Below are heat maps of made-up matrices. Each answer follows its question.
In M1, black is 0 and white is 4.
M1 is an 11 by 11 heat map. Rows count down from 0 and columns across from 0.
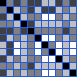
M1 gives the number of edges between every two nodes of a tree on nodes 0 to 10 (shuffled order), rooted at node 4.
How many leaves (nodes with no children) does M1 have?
8
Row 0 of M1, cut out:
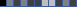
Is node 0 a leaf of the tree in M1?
no
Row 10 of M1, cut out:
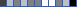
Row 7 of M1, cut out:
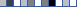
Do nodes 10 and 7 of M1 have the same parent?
no
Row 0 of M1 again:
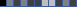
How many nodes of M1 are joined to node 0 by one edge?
5
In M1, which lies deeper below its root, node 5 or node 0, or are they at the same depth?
node 5
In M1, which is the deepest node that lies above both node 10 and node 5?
0
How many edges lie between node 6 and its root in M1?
2
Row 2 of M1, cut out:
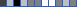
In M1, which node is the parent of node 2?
0
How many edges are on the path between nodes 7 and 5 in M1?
4
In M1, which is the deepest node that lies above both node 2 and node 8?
0
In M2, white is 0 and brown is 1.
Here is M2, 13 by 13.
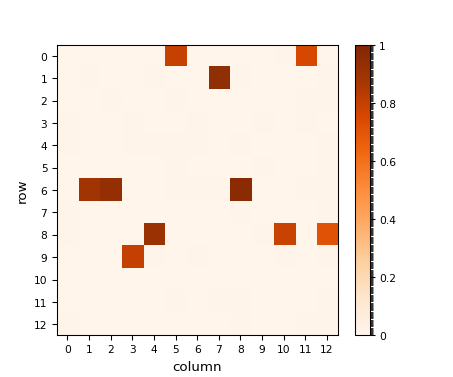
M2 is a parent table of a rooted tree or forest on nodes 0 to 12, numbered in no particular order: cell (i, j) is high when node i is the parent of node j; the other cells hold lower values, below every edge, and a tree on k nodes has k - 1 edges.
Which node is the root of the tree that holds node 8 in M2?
6
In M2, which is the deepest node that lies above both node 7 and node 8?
6
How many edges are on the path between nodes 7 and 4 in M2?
4
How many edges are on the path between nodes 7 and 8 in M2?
3
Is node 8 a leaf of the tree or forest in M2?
no
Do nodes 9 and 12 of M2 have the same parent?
no
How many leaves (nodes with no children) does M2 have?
8
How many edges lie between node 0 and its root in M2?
0
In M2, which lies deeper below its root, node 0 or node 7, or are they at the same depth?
node 7
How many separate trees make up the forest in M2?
3
